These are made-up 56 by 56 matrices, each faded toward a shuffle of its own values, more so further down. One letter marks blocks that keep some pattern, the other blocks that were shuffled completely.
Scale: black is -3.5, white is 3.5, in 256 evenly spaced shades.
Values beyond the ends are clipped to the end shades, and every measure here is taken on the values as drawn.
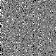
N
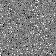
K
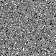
K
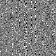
N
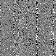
N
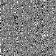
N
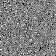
K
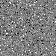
K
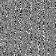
N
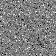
K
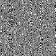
N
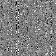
N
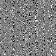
N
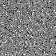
K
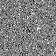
K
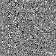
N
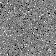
K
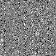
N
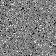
K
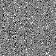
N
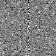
N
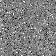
K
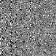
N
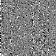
N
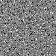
K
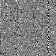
N
